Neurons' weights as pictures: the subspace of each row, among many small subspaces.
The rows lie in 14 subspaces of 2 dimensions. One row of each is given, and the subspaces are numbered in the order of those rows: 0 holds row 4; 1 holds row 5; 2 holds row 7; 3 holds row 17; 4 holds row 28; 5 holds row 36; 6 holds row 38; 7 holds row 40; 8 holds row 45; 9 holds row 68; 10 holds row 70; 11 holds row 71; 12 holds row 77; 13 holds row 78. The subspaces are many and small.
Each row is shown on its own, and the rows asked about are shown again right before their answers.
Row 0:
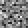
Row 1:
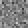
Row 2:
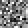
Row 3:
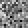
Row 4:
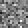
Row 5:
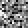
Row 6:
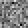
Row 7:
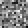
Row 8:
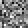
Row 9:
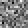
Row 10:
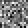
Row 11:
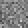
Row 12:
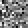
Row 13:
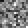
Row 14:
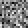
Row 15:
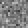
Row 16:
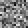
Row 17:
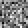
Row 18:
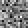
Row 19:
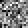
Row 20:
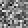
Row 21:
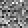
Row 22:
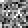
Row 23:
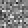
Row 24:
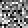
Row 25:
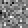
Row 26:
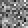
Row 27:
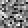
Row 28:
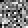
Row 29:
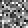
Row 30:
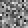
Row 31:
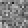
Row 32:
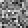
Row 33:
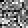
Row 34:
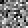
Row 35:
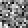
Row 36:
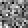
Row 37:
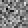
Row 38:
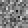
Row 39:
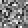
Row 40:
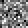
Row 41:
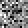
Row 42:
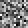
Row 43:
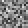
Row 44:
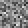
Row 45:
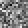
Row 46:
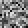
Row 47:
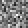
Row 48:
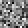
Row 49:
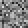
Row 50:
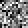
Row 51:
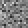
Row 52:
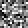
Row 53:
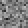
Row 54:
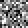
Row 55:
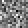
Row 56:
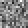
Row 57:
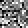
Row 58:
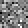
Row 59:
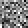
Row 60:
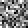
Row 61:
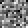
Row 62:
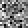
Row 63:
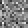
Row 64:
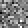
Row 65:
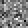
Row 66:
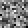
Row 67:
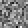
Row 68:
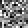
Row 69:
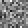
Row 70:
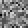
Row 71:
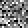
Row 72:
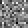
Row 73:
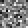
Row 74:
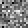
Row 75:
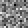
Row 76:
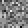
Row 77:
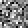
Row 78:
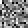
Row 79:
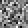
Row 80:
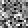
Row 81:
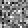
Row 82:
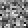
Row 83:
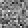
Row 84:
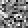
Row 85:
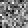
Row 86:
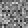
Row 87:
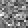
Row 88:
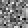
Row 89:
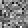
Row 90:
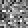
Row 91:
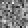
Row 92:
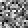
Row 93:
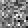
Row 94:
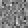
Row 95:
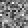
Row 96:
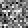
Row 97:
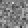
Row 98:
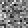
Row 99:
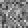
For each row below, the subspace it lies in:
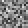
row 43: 12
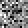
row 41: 1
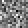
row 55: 10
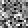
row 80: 7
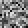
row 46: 10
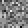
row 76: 10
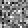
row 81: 3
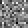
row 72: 13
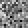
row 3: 7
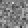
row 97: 6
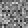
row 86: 4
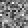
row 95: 12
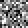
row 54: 7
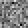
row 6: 3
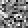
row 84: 1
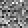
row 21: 11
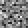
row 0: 4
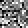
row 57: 11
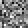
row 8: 9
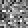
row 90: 2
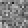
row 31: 5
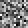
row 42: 9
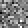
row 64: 0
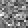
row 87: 8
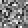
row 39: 12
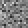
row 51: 4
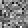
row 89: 9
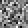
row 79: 12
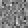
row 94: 13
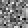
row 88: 6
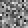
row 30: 9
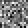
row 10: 3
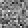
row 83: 11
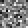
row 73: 4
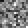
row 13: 11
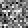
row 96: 1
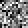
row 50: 8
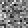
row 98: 2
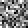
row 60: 5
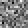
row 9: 5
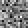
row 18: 2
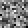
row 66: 10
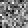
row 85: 5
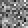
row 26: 0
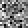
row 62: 7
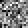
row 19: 8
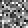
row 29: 9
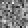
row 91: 6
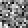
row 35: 5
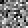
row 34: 1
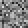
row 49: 9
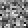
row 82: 10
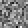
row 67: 12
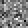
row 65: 7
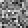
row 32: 11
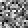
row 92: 12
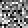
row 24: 4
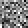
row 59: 0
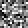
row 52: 1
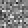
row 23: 4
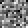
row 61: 2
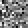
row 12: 13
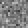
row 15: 2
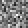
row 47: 10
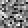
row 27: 1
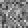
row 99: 7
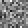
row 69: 10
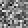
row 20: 8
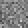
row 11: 0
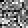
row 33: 11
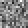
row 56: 6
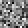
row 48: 6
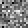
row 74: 2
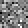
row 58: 0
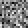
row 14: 3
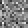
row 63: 13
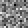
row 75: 0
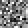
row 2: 6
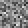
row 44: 9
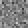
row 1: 13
